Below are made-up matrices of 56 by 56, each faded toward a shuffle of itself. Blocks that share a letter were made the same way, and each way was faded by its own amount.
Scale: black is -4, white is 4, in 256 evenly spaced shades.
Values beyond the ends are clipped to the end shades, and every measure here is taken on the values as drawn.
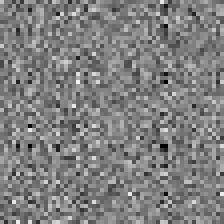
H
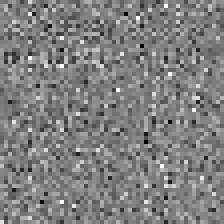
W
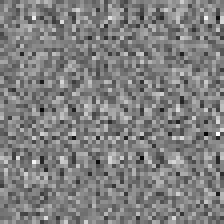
H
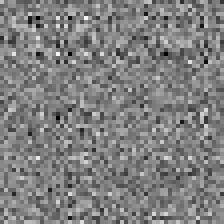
H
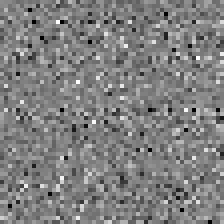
W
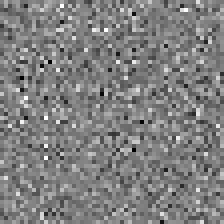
W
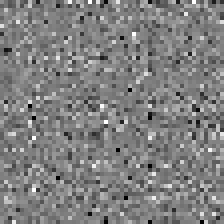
W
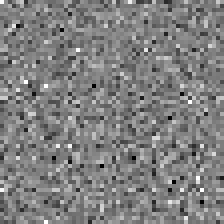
W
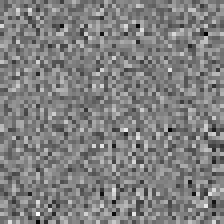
H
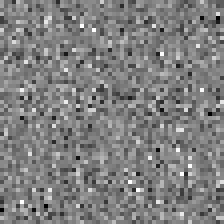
W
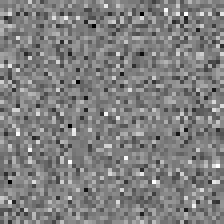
W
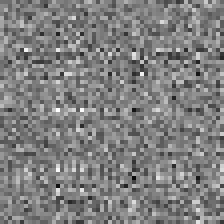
H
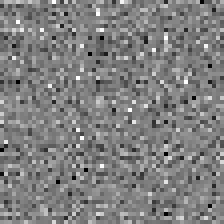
W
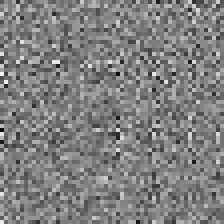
H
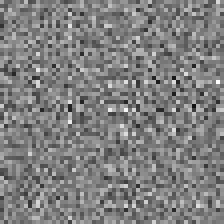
H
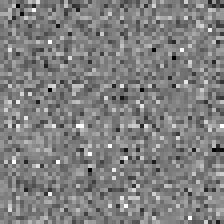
W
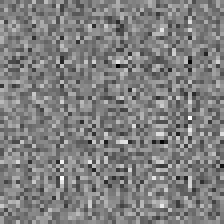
H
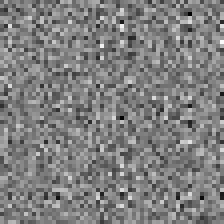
H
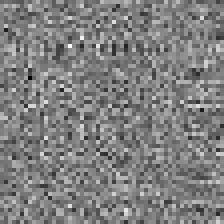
H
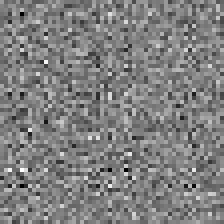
H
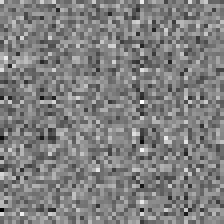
H
